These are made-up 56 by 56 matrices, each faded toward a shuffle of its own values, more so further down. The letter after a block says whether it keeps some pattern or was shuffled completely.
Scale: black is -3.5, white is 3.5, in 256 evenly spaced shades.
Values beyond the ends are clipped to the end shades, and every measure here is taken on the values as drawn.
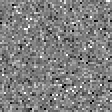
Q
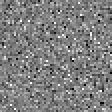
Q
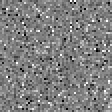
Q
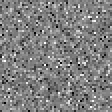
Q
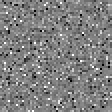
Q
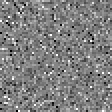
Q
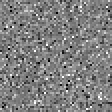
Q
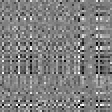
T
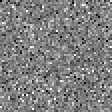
Q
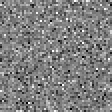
Q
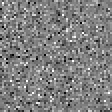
Q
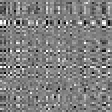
T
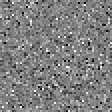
Q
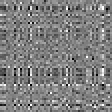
T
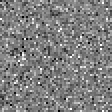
Q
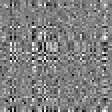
T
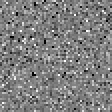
Q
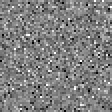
Q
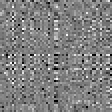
T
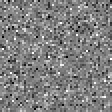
Q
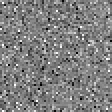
Q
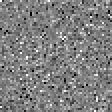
Q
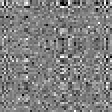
T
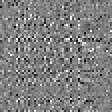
T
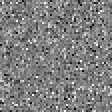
Q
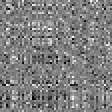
T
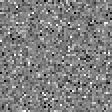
Q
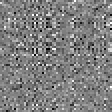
T
